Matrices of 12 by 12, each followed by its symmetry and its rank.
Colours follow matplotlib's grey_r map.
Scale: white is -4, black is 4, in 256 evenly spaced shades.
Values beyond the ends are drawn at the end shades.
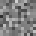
antisymmetric, full rank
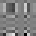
neither, rank one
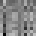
neither, rank two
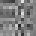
neither, rank two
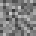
antisymmetric, full rank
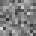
neither, full rank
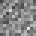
symmetric, full rank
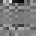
neither, rank two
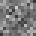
symmetric, full rank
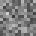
neither, full rank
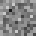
symmetric, full rank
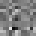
neither, rank two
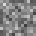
symmetric, full rank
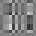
neither, rank one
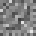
symmetric, full rank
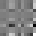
neither, rank one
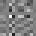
neither, rank two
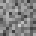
neither, full rank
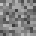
neither, full rank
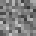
antisymmetric, full rank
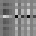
neither, rank one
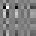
neither, rank one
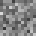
neither, full rank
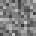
antisymmetric, full rank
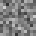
antisymmetric, full rank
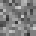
antisymmetric, full rank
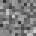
neither, full rank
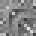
symmetric, full rank
